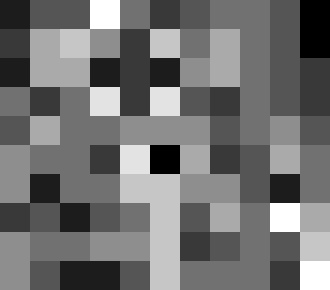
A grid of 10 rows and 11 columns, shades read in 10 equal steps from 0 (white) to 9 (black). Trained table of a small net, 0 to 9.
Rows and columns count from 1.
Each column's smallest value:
4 3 2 0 1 1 3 3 5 0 0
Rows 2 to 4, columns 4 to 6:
4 7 2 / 8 7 8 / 1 7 1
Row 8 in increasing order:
0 2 3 3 5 5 6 6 6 7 8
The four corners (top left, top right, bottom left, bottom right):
8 9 4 0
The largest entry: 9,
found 3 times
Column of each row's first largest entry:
11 11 1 2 1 6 2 3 7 3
